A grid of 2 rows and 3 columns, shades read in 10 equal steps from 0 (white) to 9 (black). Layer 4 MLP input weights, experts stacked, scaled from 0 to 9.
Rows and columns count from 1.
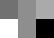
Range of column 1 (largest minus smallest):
5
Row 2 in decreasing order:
9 4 0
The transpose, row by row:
5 0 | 4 4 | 3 9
